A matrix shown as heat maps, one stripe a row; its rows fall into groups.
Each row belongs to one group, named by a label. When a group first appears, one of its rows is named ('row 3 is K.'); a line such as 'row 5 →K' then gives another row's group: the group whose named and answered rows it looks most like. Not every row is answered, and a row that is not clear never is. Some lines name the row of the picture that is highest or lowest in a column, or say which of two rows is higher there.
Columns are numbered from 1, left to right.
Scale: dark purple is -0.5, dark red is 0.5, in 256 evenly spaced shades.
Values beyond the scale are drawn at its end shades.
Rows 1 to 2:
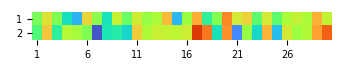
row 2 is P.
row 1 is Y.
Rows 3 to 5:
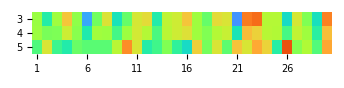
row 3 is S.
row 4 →S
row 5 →Y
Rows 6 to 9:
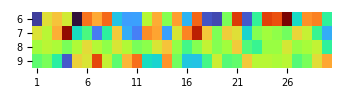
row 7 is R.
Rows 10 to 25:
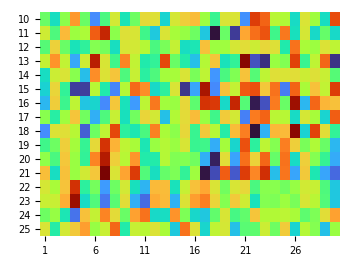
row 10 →S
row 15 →Y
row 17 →S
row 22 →R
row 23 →R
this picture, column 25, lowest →15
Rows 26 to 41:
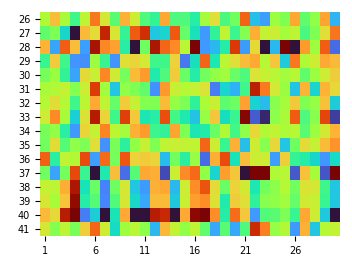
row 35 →P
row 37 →S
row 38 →R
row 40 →R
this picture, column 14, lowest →40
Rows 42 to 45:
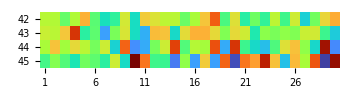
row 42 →P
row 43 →R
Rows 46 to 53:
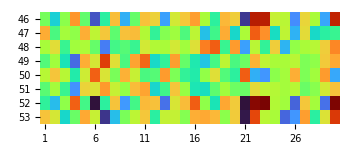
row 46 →S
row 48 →P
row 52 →S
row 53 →P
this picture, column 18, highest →48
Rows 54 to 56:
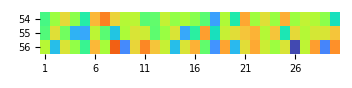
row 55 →Y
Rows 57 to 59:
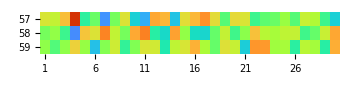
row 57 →R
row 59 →S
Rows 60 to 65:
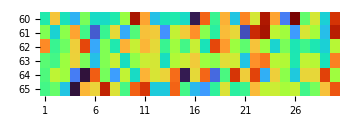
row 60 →Y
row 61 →S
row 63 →S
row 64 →Y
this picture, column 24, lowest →62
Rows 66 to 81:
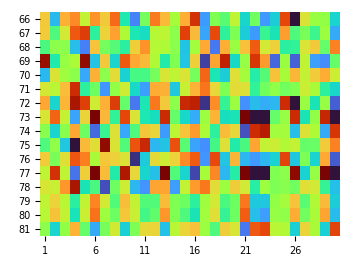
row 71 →R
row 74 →S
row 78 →R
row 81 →S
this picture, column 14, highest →75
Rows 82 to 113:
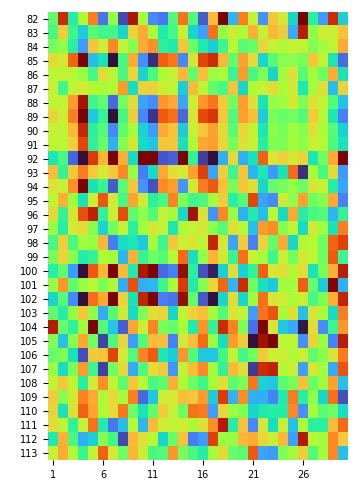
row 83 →Y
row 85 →R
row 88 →R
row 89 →R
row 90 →R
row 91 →R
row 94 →R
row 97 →S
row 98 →P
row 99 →Y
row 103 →S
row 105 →S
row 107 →S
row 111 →P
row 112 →Y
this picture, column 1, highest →104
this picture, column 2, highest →82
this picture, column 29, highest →101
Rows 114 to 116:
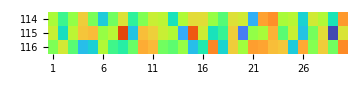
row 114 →S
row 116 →Y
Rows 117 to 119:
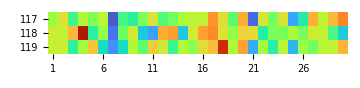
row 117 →P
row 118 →R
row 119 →P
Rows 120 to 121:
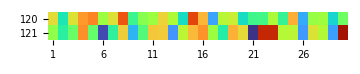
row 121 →S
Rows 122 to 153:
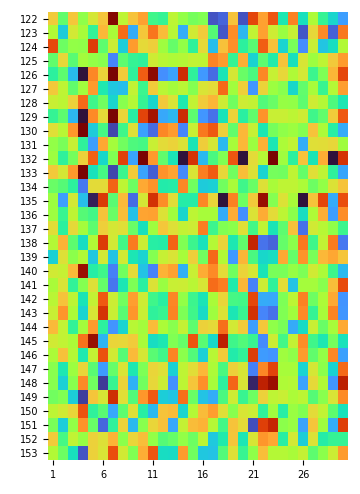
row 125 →P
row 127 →P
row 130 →R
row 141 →P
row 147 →S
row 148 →S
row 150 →R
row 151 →S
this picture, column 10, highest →132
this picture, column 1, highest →124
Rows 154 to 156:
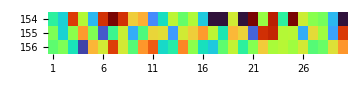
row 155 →S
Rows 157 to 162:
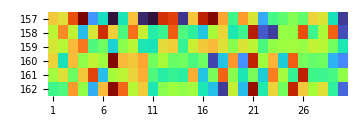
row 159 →R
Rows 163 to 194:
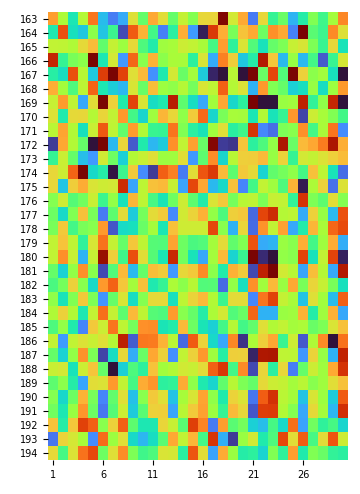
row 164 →Y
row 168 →P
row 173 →Y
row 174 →R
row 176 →Y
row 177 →S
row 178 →P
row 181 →S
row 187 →S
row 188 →P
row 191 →S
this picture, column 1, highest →166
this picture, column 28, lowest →166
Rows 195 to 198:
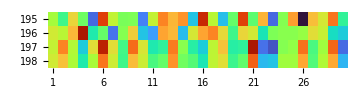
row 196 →R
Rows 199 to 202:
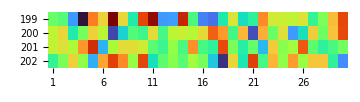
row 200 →P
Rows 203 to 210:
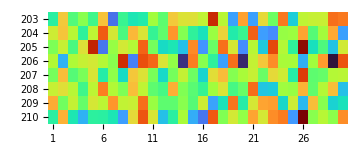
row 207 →Y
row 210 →Y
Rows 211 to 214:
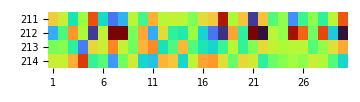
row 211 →P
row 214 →R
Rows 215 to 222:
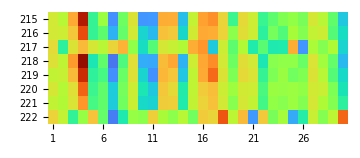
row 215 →R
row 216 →R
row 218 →R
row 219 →R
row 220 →R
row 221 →R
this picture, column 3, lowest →222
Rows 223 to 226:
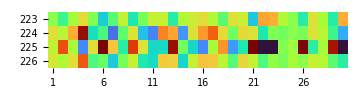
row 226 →R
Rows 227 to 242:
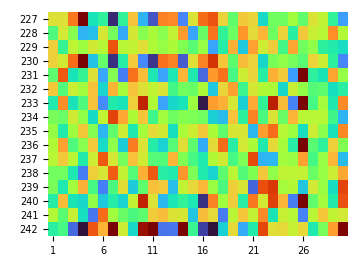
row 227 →R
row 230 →R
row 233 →Y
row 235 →S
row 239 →S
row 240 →Y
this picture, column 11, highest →242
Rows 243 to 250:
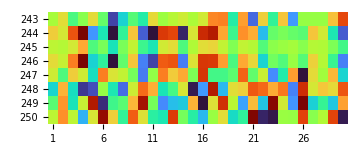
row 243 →P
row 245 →R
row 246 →R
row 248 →Y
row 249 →Y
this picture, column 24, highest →248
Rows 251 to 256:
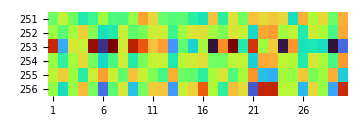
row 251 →Y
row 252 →S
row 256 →S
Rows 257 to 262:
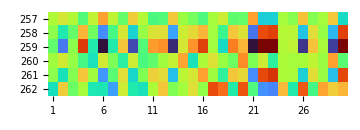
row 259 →S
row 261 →S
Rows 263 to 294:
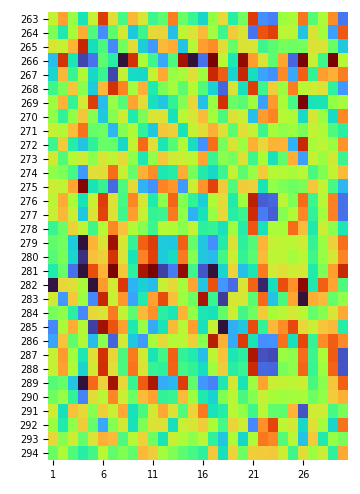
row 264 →S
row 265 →R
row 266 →Y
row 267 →P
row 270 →S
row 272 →Y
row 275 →R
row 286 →P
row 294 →Y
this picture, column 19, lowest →282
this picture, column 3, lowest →281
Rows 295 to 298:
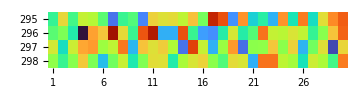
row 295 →P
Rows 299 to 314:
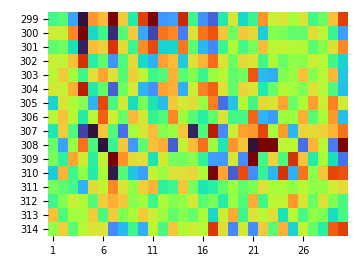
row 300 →R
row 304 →R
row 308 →S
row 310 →P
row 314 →P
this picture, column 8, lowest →307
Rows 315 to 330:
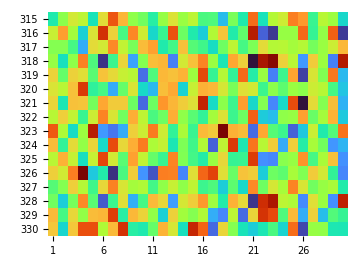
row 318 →S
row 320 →R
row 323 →P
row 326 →R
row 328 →S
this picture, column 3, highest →326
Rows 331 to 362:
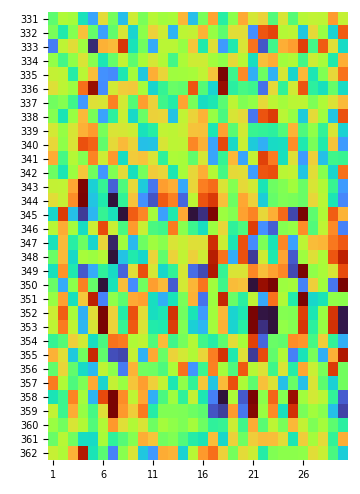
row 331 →Y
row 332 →S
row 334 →S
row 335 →P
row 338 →S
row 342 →S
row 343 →R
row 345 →Y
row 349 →Y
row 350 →S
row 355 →P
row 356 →Y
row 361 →Y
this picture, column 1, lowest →333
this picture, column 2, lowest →350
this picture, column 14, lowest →344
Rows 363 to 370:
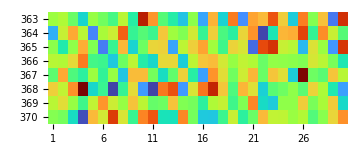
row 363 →Y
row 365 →S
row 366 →R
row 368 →R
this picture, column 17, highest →368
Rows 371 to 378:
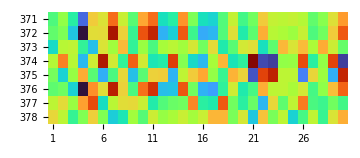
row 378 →P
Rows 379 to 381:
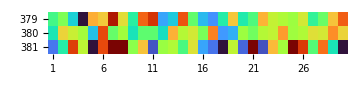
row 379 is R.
